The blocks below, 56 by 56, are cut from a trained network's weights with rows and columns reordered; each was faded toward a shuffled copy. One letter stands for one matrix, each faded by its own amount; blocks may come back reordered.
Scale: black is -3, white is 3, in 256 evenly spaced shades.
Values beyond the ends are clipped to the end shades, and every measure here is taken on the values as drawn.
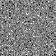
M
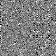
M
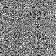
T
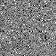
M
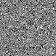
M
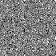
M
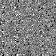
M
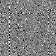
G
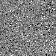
M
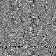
G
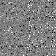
M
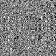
T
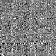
T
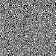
G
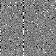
G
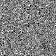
M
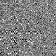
M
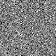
M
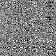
T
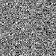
T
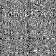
T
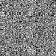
T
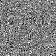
M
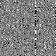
G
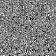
M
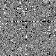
G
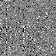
M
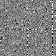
G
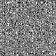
T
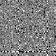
G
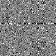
G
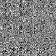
T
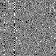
G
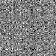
T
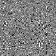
M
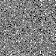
M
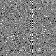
G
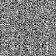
T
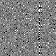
G
